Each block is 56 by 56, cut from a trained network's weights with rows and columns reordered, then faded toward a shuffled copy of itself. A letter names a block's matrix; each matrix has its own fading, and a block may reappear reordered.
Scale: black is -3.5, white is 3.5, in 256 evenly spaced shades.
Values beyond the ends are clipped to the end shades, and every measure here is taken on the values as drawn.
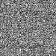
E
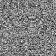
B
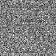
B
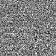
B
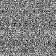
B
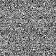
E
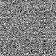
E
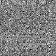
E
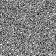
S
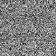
E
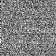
E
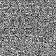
B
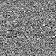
B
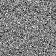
S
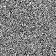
S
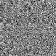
B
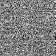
E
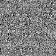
E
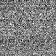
B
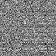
B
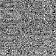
E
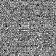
E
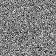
S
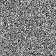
S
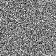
S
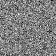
S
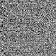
E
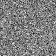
S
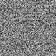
B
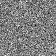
S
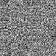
B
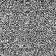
E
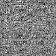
E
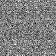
B
